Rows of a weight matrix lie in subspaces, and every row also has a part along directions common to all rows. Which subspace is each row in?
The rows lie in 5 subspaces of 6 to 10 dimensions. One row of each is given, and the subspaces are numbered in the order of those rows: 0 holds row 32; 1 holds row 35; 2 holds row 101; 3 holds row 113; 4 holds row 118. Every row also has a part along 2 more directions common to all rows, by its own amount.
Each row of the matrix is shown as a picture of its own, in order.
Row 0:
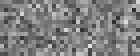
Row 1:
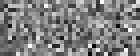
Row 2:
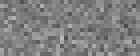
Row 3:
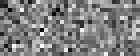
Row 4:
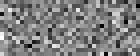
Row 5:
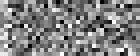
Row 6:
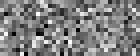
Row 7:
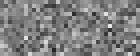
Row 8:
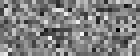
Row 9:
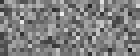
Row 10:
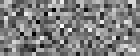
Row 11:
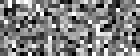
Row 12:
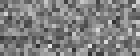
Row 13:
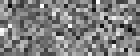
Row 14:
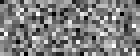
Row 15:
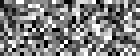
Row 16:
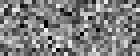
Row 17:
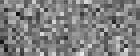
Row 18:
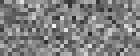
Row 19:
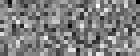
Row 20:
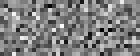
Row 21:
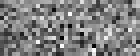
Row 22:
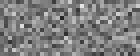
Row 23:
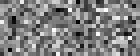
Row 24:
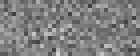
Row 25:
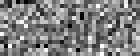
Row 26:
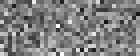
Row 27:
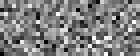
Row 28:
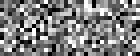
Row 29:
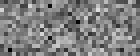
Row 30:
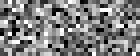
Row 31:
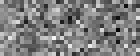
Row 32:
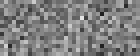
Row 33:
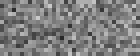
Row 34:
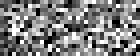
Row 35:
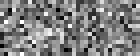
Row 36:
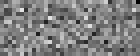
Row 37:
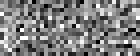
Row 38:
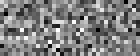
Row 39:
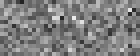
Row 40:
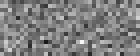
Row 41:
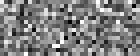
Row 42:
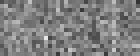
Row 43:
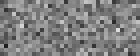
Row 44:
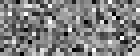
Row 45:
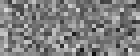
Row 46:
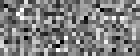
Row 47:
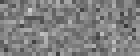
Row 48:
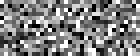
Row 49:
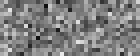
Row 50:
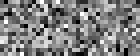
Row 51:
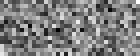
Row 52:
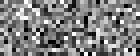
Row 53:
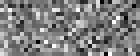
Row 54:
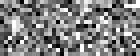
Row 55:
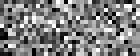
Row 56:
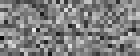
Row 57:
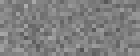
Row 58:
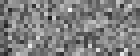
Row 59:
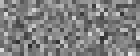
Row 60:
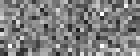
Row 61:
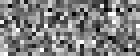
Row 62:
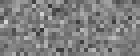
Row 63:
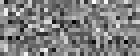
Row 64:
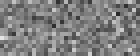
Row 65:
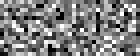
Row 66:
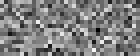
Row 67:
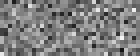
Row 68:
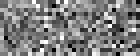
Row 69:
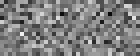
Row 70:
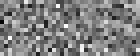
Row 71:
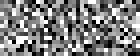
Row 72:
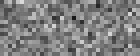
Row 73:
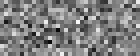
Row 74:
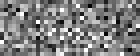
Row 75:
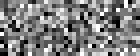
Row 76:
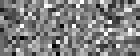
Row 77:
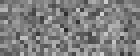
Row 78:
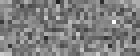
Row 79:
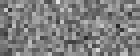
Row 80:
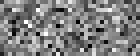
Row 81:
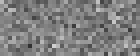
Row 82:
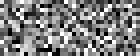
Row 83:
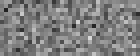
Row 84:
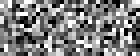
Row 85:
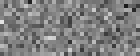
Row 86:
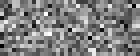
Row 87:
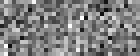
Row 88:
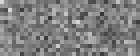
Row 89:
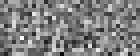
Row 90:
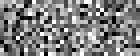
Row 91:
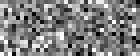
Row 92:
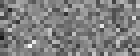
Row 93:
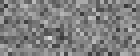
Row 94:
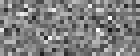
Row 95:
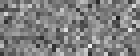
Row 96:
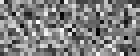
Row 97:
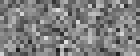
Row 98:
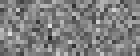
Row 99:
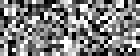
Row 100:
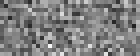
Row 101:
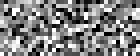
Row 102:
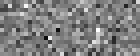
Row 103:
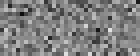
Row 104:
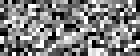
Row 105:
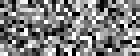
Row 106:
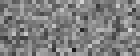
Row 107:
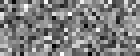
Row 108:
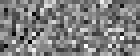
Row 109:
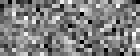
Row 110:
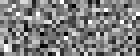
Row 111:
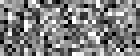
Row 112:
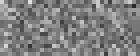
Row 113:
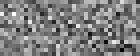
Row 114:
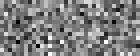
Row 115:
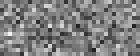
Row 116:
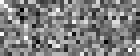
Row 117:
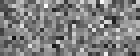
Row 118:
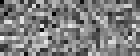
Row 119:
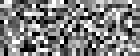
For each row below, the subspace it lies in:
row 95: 1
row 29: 2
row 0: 2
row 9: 1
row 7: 3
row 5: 3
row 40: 3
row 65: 1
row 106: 3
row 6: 4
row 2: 1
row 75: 0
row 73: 3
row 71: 3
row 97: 2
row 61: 0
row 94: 0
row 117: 3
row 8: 2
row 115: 1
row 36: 3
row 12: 4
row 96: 1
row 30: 2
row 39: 0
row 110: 4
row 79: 3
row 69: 1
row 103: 0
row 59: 4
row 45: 2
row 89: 3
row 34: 2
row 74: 1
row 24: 1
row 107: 3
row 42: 4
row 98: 1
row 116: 4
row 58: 3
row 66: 1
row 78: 2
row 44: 3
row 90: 4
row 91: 3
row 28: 3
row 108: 3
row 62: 3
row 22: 0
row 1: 3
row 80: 2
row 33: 1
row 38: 4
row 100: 4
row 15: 0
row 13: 2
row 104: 2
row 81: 2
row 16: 2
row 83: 2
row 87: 0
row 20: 3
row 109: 0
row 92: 1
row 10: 1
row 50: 4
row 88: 4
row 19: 0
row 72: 0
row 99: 0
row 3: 4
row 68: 3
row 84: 0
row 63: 4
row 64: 3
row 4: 1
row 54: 2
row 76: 3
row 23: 2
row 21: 1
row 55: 3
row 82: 1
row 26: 4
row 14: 4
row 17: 4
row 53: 1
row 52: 4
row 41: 4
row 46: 4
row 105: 1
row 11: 0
